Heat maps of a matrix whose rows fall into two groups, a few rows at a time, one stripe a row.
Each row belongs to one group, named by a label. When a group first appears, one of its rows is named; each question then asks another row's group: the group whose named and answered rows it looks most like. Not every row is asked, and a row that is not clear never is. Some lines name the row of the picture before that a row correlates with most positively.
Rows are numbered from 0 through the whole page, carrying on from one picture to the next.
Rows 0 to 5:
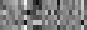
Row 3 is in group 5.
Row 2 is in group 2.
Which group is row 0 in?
5
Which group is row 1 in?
5
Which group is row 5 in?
5
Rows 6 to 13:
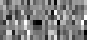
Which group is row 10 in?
5
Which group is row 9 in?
2
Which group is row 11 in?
5
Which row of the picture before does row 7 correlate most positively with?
4
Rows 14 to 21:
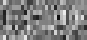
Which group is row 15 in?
2
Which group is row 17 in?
5
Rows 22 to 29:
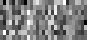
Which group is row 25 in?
2
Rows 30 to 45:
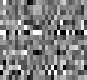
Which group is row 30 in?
2
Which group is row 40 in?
5
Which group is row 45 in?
2
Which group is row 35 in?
5
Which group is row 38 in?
2
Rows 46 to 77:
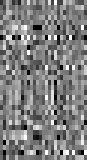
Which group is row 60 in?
2
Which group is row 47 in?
5
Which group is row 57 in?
2
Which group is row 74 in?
5
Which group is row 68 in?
2
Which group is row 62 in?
2
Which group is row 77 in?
5
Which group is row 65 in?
2
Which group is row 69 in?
5
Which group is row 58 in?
5
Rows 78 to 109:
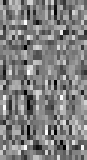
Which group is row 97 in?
2
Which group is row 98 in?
2
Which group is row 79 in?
2
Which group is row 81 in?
2
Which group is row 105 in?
2
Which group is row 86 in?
2
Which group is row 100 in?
2
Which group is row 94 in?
2
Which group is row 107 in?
5
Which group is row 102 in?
5
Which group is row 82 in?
5
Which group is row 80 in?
2
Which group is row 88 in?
5
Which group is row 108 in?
2
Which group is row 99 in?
2
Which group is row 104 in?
2
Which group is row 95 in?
2
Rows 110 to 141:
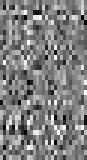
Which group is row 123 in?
5
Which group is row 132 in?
2
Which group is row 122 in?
5
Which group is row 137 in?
2
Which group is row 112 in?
5
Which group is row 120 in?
2
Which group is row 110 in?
5
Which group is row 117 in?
2
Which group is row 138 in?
2
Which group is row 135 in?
5
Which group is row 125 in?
5
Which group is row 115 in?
5
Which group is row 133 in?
2
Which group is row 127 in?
2
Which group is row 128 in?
2
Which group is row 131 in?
5
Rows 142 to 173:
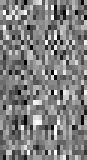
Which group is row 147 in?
2
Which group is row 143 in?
2
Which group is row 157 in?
2
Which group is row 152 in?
2
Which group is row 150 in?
2
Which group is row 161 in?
2
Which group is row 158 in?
5
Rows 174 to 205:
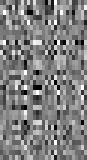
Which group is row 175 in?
2
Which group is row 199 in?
2
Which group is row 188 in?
5
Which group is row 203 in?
5
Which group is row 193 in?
5
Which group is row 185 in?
2
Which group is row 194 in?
5
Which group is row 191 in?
5
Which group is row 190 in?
2
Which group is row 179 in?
2
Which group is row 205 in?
2
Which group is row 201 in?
2
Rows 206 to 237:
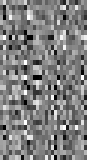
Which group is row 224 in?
5
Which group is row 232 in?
5
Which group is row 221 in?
5
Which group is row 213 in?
2
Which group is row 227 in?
2
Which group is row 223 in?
2
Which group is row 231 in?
5
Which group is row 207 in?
5
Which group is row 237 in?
2
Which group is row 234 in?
2
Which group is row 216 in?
2
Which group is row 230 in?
5
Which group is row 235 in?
2
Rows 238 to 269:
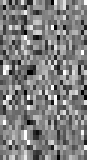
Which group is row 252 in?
2
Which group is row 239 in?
5
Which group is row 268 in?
5
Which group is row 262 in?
2
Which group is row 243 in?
2
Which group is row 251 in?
2
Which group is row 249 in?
2
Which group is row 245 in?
5
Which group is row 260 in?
5
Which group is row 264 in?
5
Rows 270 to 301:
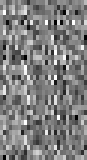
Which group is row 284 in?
5
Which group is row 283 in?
5
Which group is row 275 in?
2
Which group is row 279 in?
5
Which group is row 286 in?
2
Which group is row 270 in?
2
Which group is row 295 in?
2
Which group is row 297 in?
5
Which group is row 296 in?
2
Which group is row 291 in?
2
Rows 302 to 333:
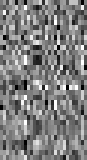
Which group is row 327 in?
5
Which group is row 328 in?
5
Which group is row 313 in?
5
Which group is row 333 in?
5
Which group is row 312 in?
2
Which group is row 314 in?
5
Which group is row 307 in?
5
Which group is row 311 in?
5
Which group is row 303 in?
5
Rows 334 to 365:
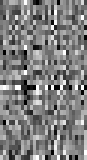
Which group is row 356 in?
2
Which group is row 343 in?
5
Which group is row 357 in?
5
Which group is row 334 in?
5
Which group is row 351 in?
2
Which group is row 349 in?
2
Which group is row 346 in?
2
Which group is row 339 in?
2
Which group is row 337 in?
5
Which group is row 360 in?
2
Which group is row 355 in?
2
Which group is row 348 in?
5
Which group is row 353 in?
2
